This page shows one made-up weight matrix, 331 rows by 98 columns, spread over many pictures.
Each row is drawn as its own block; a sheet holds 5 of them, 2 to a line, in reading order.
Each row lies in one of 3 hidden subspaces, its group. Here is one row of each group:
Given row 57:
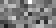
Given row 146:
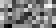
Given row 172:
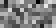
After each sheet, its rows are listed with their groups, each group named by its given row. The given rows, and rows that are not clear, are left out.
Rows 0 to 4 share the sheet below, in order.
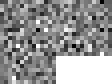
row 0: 172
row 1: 146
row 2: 146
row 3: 146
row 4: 172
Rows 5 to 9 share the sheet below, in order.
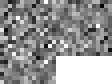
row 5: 146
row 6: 172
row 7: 57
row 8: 57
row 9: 172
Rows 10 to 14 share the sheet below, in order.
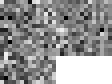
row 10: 57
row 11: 57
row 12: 146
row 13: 146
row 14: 57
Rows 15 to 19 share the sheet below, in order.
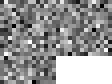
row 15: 57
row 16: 172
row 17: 146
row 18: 57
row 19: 57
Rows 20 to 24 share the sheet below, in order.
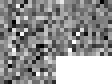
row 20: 172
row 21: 146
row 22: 172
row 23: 172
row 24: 146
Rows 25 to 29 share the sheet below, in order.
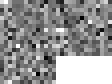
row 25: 146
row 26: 146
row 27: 146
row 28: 146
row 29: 146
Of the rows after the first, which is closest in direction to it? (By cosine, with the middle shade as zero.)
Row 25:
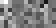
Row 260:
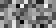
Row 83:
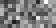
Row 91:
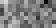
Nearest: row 91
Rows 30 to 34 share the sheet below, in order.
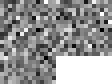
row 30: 146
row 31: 57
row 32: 172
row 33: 146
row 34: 146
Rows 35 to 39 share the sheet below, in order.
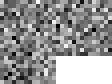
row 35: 57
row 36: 172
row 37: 57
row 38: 57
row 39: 57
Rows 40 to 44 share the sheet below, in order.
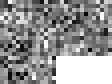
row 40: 57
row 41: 57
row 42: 57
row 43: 146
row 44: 146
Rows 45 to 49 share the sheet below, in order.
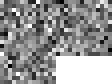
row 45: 57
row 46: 146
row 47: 172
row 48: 57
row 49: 146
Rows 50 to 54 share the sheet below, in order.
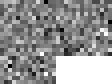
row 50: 146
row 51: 57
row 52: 172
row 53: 146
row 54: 146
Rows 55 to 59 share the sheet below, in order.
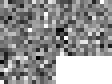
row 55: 57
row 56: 146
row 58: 146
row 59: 172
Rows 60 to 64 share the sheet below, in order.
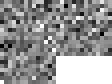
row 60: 172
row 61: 172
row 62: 57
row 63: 172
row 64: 172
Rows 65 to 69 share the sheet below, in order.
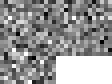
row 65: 57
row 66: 146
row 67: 172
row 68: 57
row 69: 57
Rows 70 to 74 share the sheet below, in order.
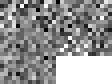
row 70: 172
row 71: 57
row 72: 146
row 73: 57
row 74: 146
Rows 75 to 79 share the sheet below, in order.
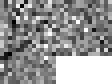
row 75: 172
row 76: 146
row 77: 146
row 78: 57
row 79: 146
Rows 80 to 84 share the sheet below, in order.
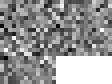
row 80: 172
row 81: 172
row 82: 57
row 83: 146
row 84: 146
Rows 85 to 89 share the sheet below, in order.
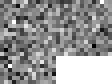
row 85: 172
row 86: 146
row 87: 57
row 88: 146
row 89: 146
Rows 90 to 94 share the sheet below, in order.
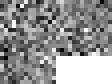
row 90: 172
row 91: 146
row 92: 57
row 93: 57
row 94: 146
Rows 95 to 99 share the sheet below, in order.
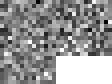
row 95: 172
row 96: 57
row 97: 146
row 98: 57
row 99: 172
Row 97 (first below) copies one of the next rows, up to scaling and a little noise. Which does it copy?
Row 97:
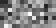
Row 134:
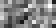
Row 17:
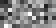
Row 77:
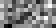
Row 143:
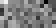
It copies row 17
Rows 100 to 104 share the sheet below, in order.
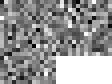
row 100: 57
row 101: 172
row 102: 146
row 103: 57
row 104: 57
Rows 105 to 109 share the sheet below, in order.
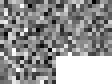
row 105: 57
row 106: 172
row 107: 172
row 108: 57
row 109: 172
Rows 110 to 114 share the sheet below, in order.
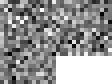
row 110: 146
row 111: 57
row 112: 146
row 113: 57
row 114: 172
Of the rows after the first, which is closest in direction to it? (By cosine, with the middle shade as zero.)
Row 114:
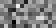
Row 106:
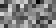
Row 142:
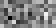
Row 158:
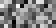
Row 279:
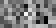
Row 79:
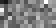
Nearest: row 158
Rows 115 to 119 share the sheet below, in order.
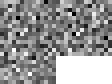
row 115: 146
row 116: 57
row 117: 172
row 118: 172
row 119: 57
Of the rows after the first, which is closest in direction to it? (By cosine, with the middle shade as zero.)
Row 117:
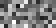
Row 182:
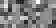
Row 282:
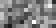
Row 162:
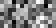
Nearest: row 282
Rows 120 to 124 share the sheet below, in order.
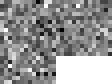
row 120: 172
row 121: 172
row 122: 146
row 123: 146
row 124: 146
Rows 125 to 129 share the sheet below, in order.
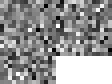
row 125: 172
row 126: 172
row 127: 57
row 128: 57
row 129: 146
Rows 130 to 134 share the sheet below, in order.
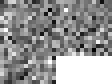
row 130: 57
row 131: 146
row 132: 146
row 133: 172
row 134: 146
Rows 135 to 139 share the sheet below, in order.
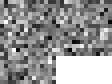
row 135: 57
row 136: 57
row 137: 172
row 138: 172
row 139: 146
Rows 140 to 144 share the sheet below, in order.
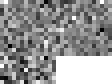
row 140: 146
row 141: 146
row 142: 57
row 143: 146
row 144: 57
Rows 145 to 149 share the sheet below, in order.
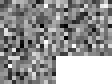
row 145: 172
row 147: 57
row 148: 146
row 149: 146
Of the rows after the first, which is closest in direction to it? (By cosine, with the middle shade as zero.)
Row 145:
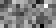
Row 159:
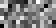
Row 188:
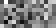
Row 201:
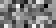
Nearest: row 188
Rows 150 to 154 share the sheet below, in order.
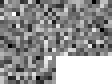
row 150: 57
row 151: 172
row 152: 57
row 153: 146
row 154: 172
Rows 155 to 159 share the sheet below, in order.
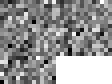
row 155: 146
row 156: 146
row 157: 57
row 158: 172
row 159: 172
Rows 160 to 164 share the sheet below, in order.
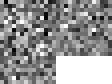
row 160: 57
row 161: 146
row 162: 172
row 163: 172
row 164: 172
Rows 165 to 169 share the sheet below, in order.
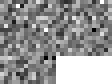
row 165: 172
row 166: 146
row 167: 146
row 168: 172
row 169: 146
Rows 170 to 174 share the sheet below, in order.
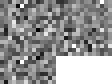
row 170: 172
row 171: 146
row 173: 146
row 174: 172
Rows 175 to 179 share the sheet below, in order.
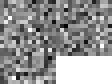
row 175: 57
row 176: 146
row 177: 57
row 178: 57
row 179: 172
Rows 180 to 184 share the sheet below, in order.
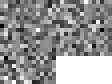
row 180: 172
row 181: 57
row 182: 172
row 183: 146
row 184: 57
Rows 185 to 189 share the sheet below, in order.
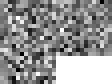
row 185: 146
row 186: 146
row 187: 57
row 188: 57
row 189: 172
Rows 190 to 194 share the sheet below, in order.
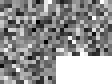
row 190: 172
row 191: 146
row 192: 57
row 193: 57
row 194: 57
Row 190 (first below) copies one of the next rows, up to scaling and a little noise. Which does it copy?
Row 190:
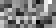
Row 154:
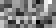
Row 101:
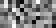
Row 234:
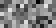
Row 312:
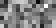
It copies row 154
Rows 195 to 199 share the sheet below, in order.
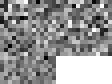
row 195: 172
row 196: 172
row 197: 57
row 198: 172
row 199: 146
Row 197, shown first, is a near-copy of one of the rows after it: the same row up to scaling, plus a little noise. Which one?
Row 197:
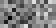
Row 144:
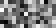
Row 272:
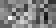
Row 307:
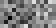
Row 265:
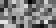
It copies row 307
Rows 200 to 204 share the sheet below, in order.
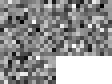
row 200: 146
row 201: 172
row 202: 57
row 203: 146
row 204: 172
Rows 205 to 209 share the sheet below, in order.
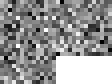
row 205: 146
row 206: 57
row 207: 146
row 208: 57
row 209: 57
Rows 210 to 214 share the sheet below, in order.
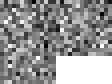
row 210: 57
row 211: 57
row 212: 57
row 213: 57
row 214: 146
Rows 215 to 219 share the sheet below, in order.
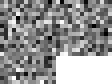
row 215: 172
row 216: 57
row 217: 172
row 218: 146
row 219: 172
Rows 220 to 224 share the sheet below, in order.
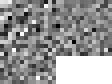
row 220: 146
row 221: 172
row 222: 172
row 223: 57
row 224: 172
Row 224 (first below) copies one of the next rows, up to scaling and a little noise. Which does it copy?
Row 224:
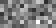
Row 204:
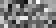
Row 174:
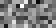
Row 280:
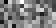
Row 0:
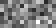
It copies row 0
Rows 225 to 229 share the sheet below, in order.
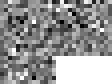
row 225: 146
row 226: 57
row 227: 172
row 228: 146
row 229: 146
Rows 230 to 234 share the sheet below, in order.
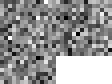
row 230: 146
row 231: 57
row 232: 146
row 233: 172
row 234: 172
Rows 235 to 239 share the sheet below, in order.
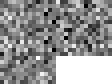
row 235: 57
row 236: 57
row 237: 57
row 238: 146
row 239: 172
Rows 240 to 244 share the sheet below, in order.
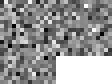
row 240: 57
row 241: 57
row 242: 172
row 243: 172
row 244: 146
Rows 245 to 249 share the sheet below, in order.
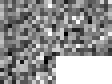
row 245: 146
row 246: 146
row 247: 146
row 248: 172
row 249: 172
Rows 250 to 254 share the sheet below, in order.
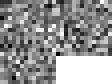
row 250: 146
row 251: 146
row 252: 57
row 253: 172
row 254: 172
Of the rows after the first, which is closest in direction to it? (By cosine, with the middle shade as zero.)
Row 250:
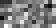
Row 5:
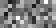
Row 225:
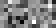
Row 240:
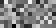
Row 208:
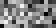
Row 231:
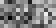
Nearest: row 5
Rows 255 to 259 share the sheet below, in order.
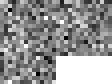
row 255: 146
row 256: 57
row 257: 57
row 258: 146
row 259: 146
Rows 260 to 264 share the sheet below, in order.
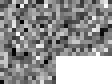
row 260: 172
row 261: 146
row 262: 172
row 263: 172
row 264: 172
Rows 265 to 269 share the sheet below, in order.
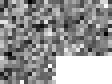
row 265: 57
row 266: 146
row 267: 146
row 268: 146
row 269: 57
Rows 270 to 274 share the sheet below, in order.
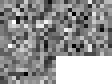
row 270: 172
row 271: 57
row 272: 57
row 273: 146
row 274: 172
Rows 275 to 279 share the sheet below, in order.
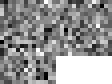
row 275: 146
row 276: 172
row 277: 172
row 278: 172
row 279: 57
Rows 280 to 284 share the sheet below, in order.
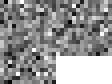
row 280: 172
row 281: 172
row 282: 146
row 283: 172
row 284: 146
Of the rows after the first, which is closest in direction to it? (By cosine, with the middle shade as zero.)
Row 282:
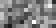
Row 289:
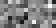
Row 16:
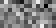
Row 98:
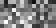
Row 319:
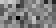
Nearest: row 289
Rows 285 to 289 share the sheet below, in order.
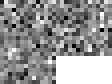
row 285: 57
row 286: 57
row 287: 146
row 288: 146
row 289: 146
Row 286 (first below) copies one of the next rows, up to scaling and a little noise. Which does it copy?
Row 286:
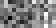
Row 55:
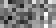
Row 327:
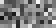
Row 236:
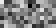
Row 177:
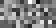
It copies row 55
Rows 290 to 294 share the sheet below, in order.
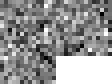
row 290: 172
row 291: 57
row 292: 172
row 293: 146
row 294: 146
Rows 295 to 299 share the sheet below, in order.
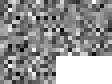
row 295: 146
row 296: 172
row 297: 146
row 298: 57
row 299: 146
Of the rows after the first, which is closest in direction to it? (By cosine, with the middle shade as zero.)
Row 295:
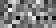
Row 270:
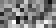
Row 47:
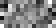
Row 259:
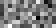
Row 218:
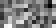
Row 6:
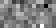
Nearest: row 259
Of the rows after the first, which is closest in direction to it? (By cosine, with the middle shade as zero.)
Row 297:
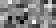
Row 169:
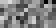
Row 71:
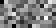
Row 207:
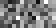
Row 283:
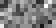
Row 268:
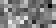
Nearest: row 169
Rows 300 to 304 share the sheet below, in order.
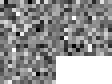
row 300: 57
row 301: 146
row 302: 172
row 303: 146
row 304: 146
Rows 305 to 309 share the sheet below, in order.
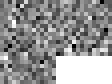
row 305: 172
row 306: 146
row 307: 57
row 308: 172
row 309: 146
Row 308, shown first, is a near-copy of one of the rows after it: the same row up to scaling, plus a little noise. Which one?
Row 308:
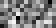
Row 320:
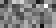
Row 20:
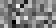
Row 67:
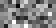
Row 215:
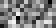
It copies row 215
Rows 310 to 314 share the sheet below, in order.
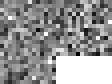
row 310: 57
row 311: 57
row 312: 172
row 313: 57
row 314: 146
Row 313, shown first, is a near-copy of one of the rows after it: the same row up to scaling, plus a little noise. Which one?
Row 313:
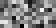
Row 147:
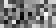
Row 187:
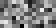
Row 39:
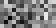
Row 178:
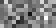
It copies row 187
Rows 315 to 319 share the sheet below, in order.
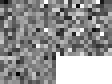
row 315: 146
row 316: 172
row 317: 146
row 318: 172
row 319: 146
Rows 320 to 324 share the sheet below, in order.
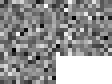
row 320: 172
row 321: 146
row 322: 172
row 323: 172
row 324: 57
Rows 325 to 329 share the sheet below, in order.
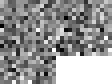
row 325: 172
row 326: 57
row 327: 57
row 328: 57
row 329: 57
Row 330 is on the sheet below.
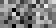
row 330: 57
